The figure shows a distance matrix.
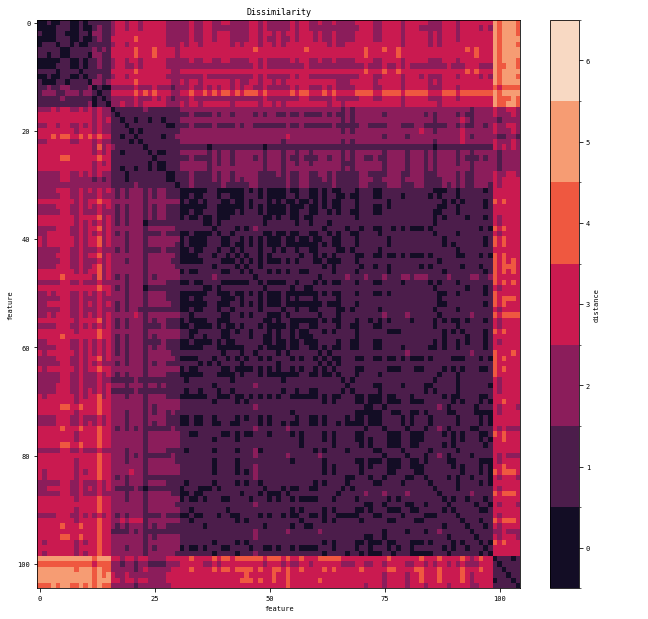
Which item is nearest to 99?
103
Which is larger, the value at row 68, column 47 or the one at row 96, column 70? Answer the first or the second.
the first
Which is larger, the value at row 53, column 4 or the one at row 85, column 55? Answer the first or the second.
the first
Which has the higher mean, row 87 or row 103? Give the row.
103
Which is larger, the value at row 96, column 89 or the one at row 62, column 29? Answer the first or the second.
the second
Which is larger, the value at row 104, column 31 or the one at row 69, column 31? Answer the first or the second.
the first
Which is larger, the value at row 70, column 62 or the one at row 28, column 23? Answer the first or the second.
the second
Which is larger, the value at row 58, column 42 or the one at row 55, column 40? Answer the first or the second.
the first
